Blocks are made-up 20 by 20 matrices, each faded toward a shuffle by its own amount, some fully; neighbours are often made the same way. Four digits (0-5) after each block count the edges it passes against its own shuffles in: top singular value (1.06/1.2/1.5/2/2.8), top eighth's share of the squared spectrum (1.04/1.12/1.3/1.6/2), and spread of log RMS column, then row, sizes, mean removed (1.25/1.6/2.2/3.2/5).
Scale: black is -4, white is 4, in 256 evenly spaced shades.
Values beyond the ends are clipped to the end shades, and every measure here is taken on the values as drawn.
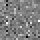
2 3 1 0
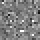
0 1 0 0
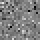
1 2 0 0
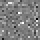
2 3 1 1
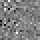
2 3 1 0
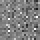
3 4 2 1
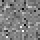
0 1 0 0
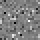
0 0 0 0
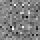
2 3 1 1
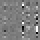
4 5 2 0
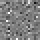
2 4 1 0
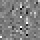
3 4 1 0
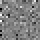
2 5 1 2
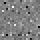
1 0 0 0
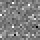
0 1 0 0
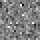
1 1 0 0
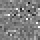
1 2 0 1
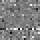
2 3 0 2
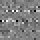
2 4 0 2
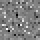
0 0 0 0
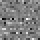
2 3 0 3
